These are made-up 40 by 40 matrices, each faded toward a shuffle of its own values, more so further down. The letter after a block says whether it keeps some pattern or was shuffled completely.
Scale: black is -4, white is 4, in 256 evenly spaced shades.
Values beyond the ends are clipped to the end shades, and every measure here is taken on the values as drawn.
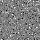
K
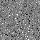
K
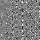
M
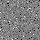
K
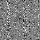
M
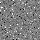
K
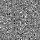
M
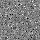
K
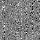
M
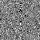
M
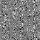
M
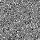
K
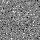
K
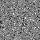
K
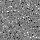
K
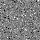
K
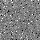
K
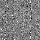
M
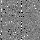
M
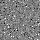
K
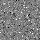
K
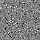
K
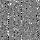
M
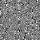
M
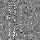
M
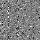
M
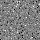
K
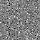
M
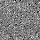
K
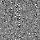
M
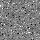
K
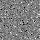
K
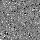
K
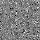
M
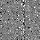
M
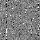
M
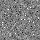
K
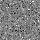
K
